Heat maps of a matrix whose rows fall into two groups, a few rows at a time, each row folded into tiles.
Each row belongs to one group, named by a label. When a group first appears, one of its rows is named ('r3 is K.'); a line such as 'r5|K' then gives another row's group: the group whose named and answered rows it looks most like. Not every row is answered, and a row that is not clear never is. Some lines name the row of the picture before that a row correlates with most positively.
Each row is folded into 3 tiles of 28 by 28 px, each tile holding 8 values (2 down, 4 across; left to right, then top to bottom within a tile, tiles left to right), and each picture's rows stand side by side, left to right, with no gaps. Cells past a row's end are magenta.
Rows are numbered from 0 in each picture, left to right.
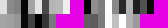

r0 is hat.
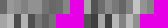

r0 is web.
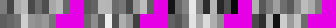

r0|web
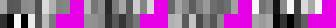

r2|web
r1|hat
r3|hat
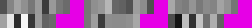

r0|web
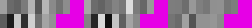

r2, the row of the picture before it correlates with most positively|2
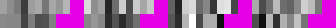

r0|hat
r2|web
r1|hat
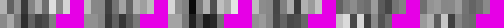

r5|web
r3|hat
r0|hat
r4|web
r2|hat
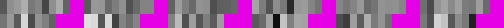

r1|web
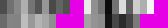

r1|hat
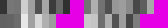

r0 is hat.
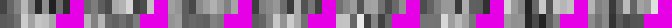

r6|hat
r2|hat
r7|hat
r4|web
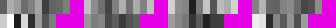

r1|hat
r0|web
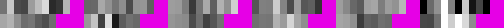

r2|hat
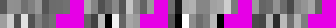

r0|web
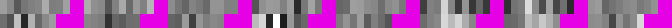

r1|hat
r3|web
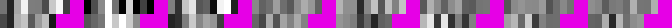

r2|web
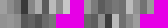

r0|hat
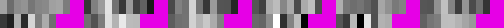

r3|web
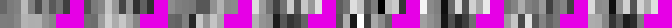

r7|hat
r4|web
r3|hat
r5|hat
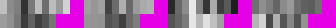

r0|hat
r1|hat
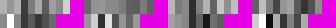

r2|hat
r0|hat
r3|web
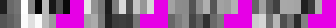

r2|hat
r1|hat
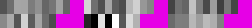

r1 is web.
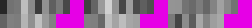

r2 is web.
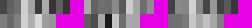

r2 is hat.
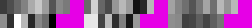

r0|web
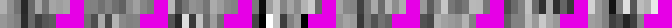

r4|hat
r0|hat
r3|web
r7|hat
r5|web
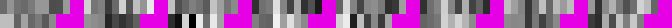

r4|web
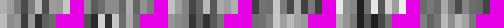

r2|hat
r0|hat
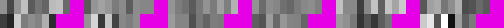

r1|web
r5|web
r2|hat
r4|hat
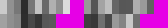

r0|hat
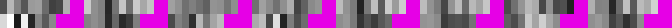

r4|hat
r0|web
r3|web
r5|hat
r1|hat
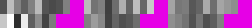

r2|hat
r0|web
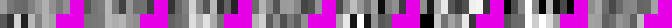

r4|web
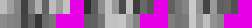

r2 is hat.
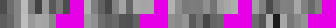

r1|hat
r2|hat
